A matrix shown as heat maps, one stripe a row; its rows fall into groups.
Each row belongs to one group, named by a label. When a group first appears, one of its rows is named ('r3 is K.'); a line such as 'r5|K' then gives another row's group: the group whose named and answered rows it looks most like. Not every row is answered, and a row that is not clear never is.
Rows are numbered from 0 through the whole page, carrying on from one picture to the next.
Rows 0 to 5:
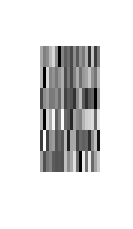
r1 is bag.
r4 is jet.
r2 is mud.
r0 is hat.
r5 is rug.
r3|bag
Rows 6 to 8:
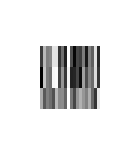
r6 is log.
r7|log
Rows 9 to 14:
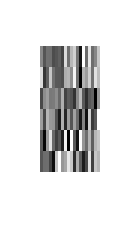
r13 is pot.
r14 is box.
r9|rug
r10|rug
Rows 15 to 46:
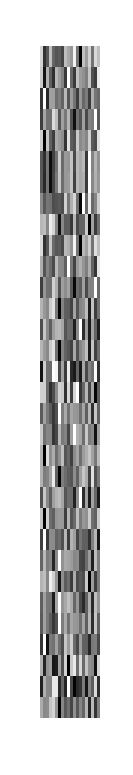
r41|box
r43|jet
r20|box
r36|mud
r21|box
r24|rug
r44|pot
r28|mud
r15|rug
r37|bag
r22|rug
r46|hat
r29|hat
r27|hat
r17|jet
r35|hat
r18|log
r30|log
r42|box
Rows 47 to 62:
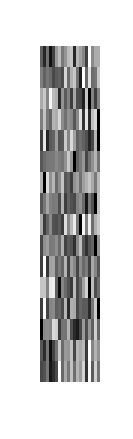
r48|rug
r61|box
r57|jet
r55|rug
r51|jet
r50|mud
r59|jet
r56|mud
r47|box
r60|log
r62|box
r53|bag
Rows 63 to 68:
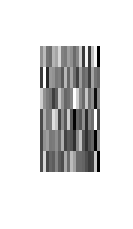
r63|mud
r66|log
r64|jet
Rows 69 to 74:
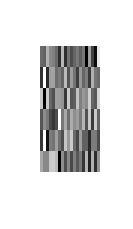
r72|box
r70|jet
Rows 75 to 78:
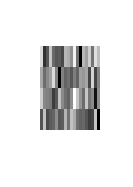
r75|rug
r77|pot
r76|hat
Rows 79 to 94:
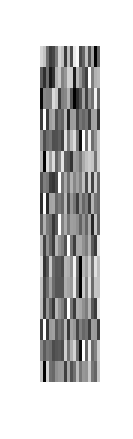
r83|rug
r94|bag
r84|bag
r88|bag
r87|box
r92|jet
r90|rug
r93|rug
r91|bag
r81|log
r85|box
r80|box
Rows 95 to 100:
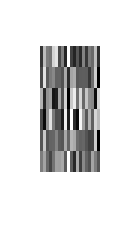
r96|jet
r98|pot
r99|jet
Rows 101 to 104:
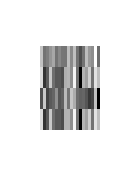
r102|rug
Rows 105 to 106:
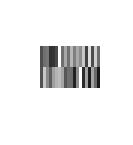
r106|mud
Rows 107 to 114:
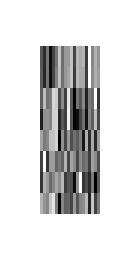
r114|hat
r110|log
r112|jet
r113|mud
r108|box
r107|box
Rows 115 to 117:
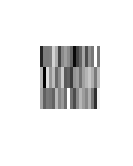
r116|bag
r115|log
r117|bag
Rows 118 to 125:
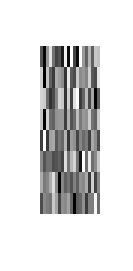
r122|jet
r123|rug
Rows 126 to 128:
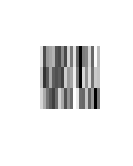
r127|rug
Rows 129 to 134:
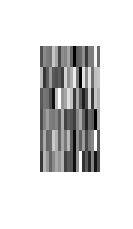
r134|mud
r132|mud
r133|log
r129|log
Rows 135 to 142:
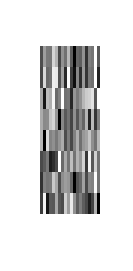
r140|box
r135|log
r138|hat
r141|log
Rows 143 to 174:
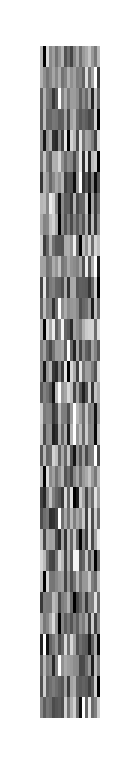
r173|jet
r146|jet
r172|box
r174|rug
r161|pot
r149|mud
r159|box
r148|mud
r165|box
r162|log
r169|log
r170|hat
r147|pot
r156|bag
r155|box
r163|bag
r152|rug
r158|pot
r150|hat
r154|jet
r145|box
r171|jet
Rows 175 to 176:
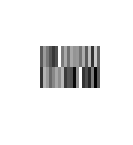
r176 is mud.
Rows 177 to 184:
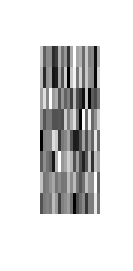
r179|hat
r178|pot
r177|pot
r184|log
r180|rug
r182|box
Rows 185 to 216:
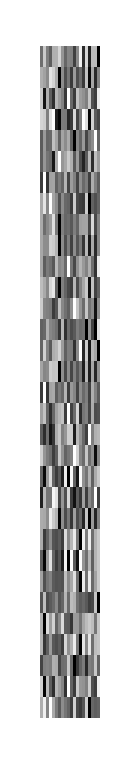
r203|box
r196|hat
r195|bag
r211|jet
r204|pot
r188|hat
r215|bag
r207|hat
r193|hat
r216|hat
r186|hat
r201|jet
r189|log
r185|mud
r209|pot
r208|rug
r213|rug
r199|mud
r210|rug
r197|pot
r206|log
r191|jet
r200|hat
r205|pot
